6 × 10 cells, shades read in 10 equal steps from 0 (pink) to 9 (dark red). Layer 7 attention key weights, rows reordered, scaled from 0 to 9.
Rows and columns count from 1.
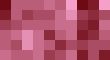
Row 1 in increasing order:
0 0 3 4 4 4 4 8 9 9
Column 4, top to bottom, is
4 5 4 3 3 3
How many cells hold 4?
15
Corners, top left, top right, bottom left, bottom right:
9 0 3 8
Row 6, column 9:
5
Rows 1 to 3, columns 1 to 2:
9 4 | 8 4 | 6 5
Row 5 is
4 5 1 3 4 7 5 6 5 5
